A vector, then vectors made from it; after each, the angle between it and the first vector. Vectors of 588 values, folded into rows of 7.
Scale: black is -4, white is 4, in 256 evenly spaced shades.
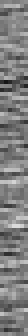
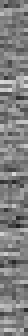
nearly opposite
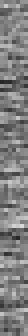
nearly parallel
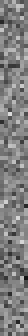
orthogonal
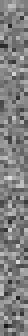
orthogonal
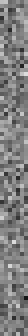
orthogonal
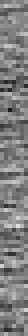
nearly parallel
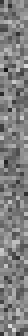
orthogonal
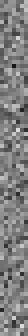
orthogonal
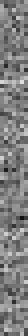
partly opposed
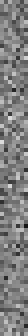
orthogonal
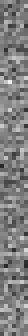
partly opposed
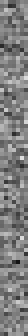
partly opposed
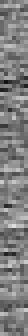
nearly parallel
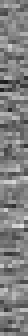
nearly parallel
